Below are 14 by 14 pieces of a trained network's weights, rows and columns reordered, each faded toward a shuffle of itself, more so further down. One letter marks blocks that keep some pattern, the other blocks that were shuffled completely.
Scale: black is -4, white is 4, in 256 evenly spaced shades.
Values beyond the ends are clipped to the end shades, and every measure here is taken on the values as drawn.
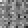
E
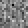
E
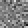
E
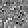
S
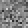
E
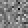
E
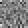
E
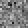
S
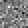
S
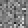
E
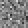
S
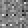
E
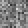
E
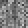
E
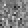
S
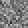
S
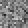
S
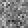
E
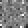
E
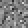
S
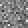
S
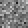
S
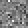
S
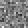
S
